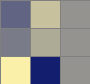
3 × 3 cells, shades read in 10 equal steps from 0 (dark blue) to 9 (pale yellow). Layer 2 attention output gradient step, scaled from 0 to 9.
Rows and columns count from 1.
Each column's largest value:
9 7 5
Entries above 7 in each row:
0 0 1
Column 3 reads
5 5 5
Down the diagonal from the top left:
3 6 5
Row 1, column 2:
7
